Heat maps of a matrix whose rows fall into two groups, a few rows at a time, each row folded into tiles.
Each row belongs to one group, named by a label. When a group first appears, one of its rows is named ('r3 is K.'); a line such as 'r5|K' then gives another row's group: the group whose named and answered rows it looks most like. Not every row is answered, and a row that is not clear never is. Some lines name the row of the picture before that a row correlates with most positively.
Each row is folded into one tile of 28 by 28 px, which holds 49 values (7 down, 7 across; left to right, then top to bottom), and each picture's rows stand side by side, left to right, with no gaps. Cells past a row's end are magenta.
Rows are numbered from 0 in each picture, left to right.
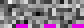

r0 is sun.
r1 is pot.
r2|pot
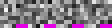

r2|sun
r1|pot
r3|sun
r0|sun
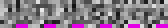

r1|sun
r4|pot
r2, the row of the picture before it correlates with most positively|2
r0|sun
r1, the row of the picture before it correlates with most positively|3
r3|sun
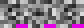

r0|sun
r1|pot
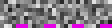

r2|pot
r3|sun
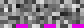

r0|sun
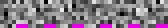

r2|sun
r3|sun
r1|sun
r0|pot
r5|sun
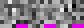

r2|sun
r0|sun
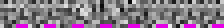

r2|pot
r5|pot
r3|sun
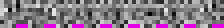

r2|pot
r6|pot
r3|pot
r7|sun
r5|pot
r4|pot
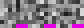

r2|pot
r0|sun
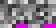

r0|sun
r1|sun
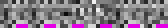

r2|pot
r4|pot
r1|pot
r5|pot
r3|sun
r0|pot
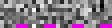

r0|pot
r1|sun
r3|sun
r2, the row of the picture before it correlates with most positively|5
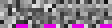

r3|pot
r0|sun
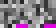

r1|sun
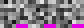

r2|pot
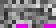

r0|pot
